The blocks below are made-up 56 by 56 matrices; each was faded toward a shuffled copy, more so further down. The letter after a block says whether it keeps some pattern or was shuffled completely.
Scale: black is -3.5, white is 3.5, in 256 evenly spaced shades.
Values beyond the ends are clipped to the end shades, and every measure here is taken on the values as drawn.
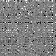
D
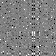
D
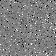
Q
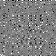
D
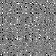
D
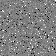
Q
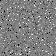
Q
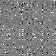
D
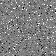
Q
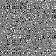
D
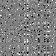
D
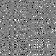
D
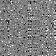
D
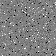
Q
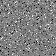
Q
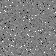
Q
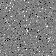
Q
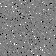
Q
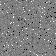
Q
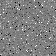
Q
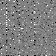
D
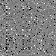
D
